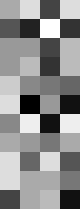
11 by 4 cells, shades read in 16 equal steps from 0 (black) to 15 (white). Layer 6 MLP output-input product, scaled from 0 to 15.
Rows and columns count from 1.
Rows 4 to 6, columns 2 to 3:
11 3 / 8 7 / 0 9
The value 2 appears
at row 2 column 2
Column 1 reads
10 5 9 9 12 13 8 10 13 13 4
